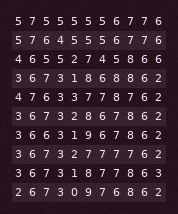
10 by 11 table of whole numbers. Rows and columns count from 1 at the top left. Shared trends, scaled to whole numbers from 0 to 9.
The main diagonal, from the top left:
5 7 5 3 3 8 6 7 8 6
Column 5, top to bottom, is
5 5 2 1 3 2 1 2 1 0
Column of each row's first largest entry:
2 2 9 6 8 6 6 3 6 6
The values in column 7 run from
4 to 7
